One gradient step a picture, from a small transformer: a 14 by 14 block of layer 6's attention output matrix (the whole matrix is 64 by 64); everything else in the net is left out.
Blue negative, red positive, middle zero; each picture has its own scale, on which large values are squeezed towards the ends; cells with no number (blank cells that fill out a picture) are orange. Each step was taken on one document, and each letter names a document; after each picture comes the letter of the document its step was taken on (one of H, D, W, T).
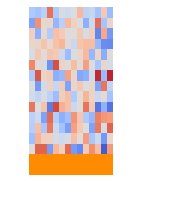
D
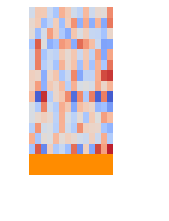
D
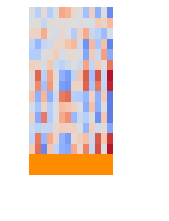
D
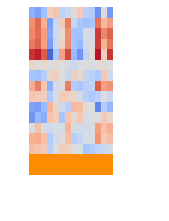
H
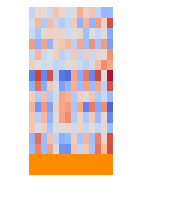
D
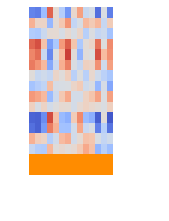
H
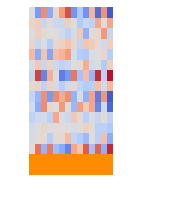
D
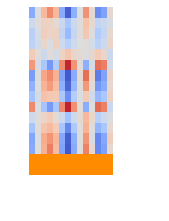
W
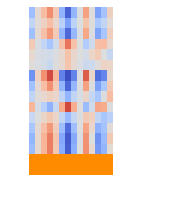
W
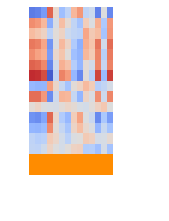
H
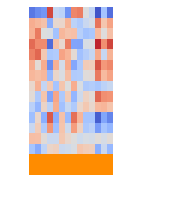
H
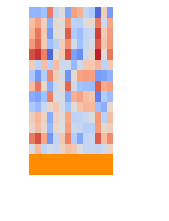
H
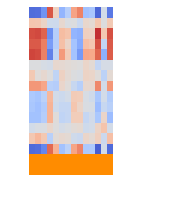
H
